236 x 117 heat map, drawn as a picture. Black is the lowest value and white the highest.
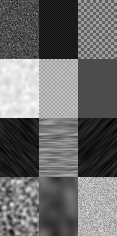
The table splits into 4 rows of 3 panels. Panel 1,1: low, fine-grained. Panel 1,2: very low, checkered, faint in contrast. Panel 1,3: middling, checkered, strong in contrast. Panel 2,1: very high, blotchy, faint in contrast. Panel 2,2: high, checkered. Panel 2,3: low, flat. Panel 3,1: very low, slanting down to the right, faint in contrast. Panel 3,2: middling, streaked across. Panel 3,3: very low, slanting up to the right, faint in contrast. Panel 4,1: middling, blotchy, strong in contrast. Panel 4,2: low, smooth. Panel 4,3: high, fine-grained.
